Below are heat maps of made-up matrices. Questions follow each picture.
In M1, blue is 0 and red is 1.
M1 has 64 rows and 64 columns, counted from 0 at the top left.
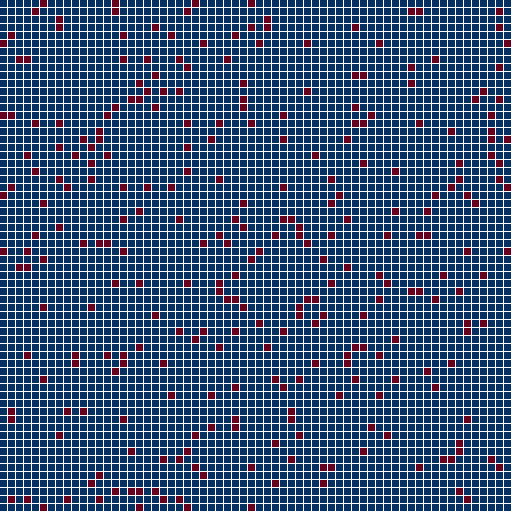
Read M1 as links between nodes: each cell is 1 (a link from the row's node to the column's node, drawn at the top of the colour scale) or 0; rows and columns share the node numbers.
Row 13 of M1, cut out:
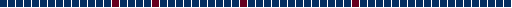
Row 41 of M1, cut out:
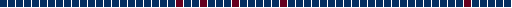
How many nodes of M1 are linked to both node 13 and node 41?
0
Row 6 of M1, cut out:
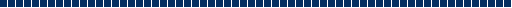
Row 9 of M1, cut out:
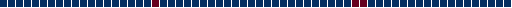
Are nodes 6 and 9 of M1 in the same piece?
no
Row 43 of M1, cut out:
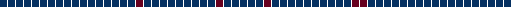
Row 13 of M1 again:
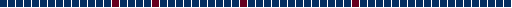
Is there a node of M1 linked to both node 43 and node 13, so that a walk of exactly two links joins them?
yes
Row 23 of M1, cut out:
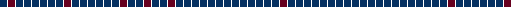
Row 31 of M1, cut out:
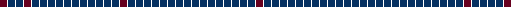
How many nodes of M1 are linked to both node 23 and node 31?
2
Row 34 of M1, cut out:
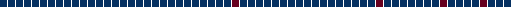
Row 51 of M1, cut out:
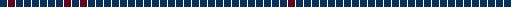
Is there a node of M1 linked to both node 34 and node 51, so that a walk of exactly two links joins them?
no
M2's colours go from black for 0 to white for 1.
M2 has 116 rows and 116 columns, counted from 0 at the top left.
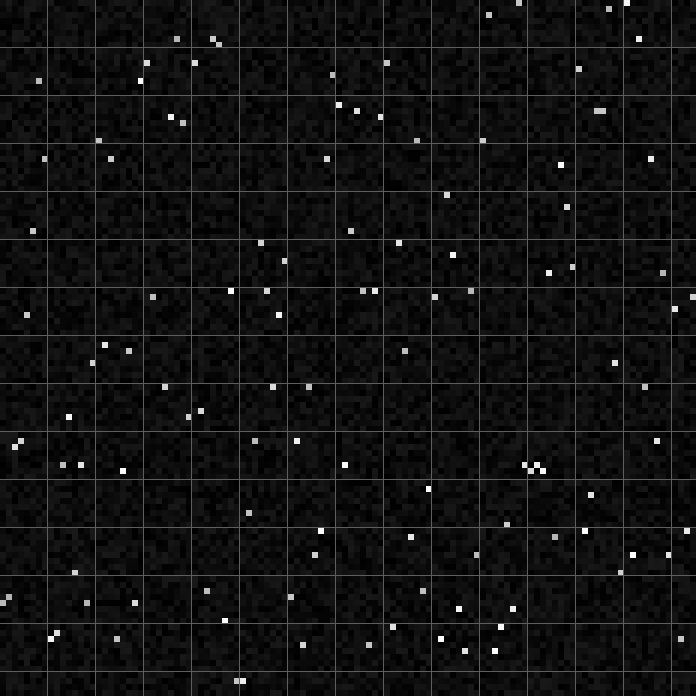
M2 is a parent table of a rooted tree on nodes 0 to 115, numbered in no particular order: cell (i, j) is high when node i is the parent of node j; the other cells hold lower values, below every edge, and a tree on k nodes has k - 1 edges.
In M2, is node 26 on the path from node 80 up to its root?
yes
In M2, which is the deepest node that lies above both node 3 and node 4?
77
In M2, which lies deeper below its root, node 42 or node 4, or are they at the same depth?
node 42
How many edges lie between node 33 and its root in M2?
5
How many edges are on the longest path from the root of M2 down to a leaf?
9
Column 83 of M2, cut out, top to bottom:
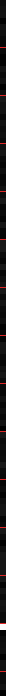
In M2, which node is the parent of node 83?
104
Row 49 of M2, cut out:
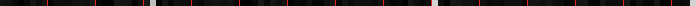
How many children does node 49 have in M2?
3
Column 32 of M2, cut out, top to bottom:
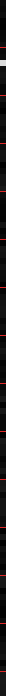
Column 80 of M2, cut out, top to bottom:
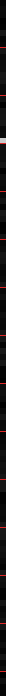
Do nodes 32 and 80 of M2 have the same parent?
no
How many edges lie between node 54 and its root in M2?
1
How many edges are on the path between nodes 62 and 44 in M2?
2
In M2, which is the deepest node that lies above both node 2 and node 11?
77
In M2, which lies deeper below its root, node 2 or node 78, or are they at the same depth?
node 2
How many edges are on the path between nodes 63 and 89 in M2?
6
